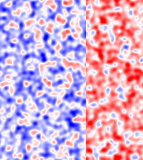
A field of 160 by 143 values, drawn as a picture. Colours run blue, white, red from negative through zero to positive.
Histogram: bell-shaped. Seam: vertical, 60% of the way across, the right part higher. Lone odd cells: none. Average level on the scale: 50%. Grain: blotchy.
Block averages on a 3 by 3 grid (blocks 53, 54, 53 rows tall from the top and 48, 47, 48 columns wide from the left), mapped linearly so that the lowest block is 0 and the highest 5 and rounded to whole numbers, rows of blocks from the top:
015
015
015
